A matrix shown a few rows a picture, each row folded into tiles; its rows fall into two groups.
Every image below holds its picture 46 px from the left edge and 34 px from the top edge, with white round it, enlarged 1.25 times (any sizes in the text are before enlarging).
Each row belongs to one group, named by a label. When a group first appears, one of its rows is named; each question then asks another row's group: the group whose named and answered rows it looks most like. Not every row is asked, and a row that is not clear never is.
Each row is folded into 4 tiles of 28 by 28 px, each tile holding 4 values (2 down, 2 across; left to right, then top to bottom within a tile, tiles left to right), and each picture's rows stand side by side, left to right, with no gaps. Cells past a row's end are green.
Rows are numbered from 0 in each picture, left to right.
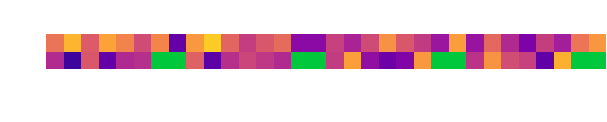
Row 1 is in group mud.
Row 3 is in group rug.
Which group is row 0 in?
mud
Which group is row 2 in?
rug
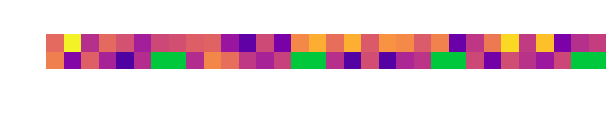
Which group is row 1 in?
rug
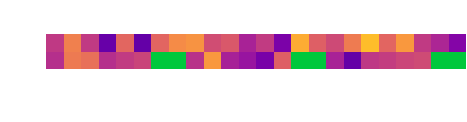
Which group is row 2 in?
mud
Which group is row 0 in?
rug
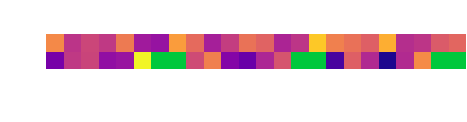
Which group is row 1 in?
rug
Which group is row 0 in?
rug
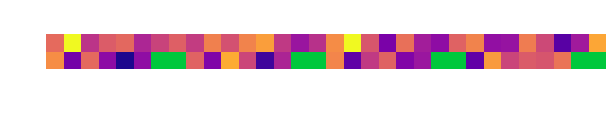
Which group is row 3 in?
rug
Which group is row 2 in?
mud
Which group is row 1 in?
mud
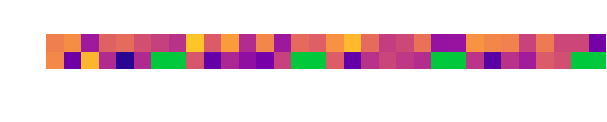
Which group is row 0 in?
mud
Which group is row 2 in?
mud
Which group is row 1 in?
mud
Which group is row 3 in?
mud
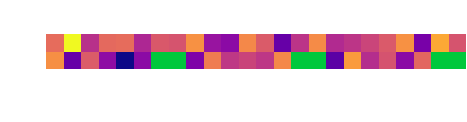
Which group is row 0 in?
mud
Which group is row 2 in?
rug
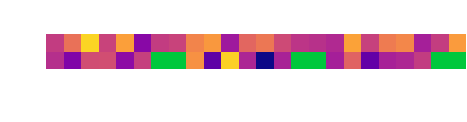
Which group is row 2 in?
rug
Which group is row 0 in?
mud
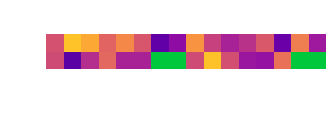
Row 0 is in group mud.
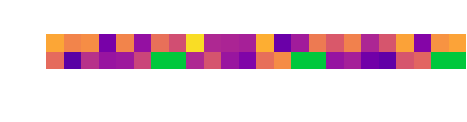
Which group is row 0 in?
mud
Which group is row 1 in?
rug
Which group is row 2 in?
rug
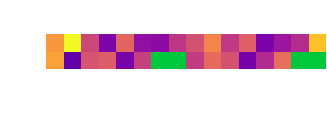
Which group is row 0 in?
mud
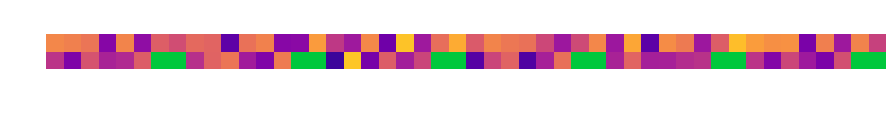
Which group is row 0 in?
mud
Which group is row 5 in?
mud
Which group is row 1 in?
rug
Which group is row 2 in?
rug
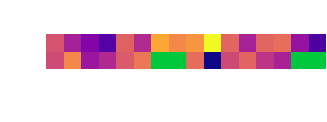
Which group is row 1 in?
mud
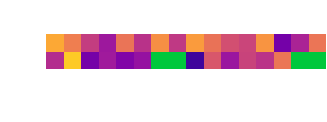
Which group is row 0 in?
rug
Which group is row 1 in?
rug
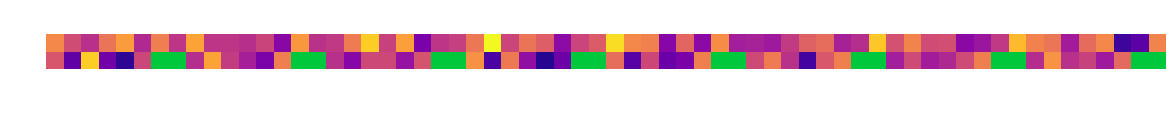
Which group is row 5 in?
rug
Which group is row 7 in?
rug
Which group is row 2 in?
mud
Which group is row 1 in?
rug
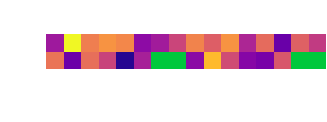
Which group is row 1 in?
rug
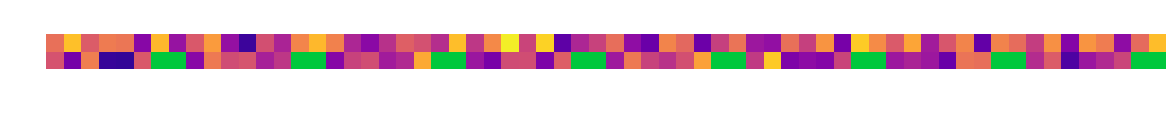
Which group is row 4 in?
rug
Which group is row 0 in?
mud
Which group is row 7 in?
rug
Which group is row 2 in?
rug
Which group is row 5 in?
rug
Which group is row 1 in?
rug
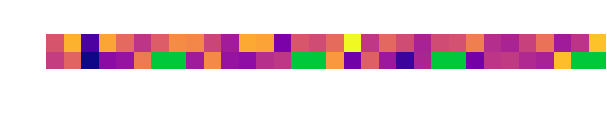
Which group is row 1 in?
rug
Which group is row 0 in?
rug
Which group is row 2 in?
mud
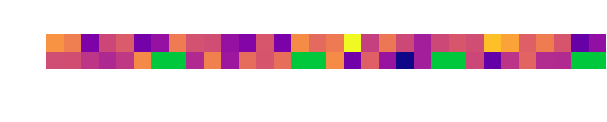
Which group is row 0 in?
rug
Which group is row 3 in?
mud
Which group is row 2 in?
mud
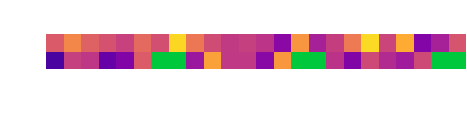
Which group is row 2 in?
mud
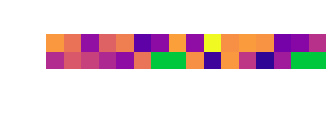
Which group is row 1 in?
mud
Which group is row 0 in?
rug
